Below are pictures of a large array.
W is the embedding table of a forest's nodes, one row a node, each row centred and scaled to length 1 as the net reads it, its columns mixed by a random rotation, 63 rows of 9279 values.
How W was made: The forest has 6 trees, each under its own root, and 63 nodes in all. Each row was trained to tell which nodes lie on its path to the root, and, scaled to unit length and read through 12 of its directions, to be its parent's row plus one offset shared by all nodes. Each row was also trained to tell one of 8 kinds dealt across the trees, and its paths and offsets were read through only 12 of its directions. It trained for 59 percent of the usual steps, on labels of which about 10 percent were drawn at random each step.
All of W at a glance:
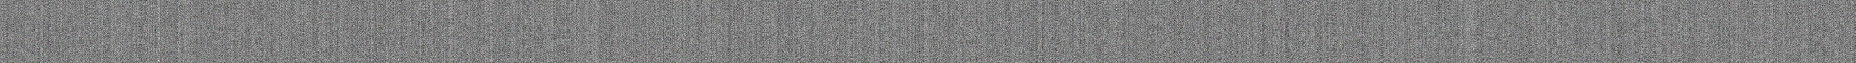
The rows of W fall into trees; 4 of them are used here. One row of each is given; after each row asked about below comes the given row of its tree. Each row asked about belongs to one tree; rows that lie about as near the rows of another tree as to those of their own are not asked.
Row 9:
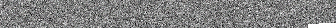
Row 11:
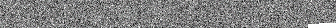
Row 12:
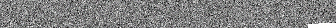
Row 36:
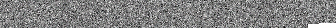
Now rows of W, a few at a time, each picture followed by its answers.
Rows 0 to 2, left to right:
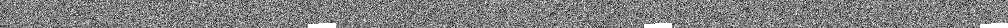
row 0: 12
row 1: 36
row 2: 9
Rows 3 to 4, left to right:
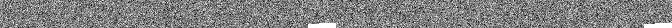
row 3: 36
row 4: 11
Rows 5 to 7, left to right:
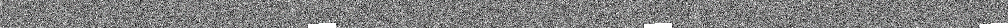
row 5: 9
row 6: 9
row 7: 12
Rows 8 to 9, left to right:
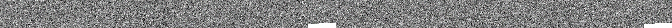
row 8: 9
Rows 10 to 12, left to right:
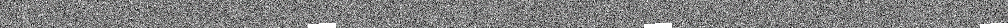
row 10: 12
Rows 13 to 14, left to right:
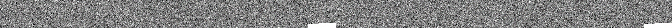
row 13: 12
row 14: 12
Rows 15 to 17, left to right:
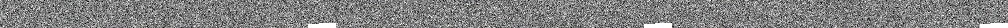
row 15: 9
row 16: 11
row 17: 12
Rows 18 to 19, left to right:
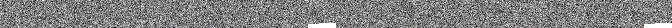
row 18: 9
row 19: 9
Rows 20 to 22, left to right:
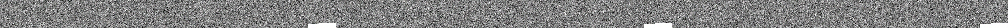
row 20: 9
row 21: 12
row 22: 36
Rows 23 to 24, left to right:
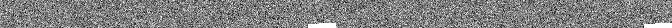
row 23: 9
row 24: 36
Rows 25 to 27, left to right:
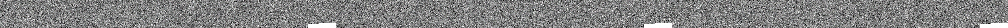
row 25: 11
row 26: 36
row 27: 11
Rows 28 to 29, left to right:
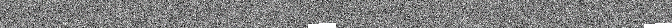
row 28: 11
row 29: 36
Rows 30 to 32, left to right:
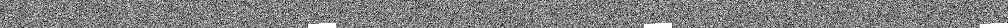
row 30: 36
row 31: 36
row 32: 12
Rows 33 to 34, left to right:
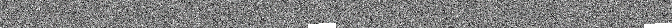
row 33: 9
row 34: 11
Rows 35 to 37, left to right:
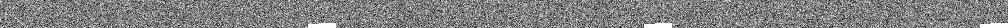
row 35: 9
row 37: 12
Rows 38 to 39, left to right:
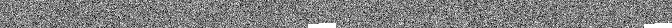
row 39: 11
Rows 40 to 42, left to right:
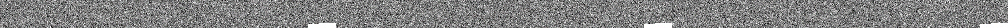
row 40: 11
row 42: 11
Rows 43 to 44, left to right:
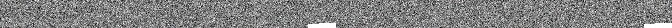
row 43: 11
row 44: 9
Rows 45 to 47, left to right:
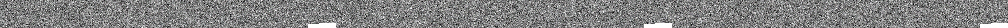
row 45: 36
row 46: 12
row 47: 36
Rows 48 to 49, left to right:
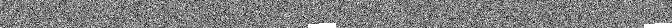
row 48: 9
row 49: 9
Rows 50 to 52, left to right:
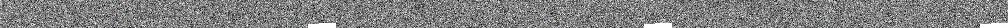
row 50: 9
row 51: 36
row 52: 36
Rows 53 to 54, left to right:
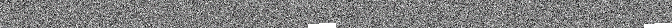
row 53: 36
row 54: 12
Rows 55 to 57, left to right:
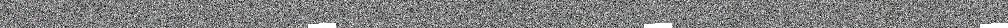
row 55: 36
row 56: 9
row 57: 36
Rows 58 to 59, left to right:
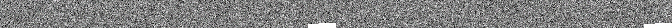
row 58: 12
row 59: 12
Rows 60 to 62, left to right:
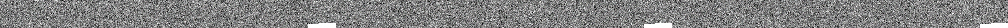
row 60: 12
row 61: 9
